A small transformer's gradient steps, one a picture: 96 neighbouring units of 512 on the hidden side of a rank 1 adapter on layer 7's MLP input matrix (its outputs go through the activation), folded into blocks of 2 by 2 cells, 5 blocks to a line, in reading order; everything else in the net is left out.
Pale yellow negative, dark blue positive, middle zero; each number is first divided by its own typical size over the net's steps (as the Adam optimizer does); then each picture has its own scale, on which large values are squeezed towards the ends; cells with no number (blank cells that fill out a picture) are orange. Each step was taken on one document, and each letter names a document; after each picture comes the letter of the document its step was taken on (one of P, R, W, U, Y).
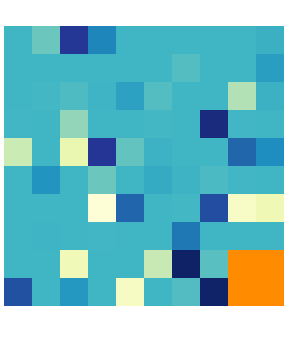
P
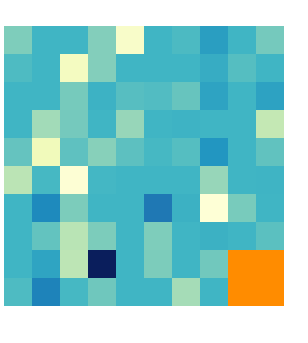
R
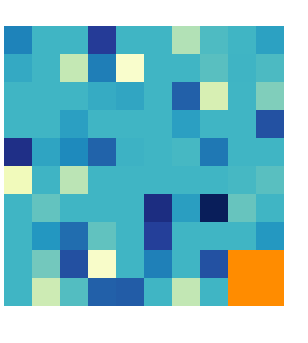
R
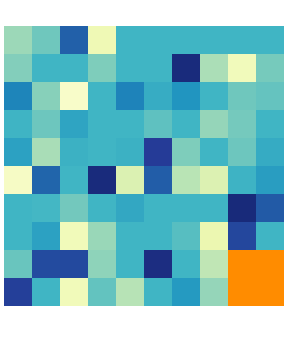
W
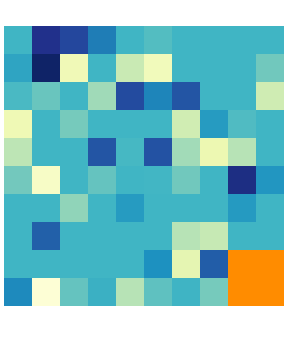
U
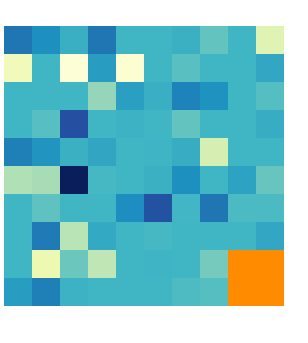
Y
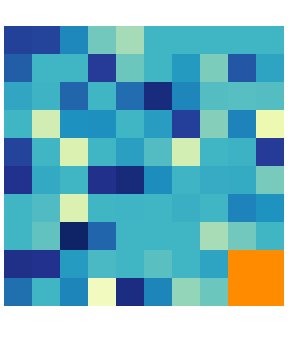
W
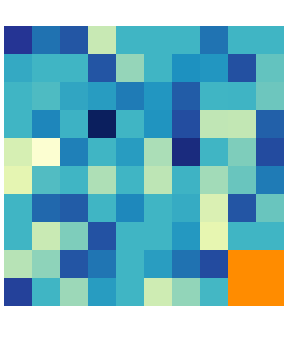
W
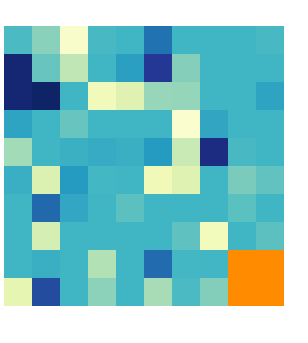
U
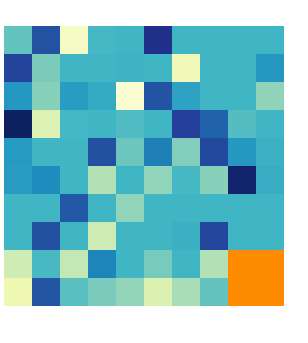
U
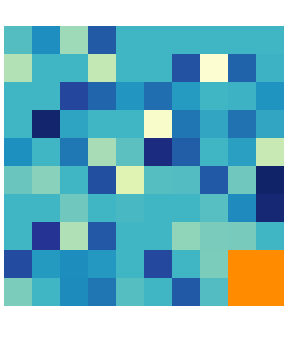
W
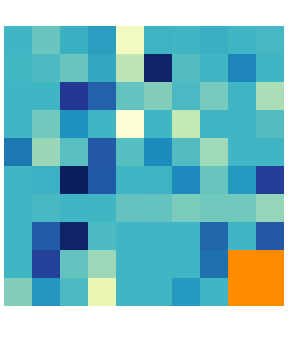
Y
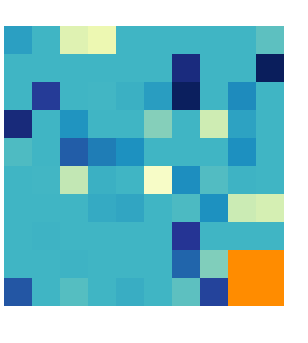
P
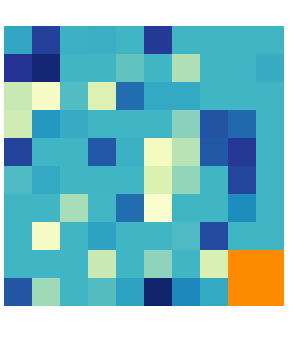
U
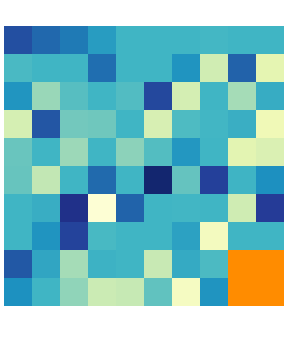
W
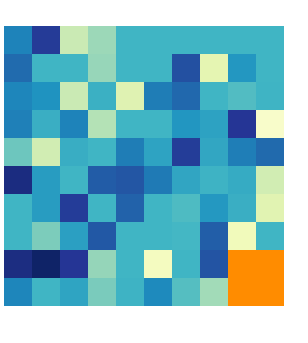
W
